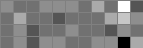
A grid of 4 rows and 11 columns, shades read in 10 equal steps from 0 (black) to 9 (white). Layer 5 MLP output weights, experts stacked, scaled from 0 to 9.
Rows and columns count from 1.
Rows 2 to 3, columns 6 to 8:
4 4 4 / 5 4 4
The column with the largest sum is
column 10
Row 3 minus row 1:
-1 1 -1 -1 -1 0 0 -2 -1 -4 1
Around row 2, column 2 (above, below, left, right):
4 5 4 4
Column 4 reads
5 4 4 5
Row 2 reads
4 6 4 4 3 4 4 4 6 7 5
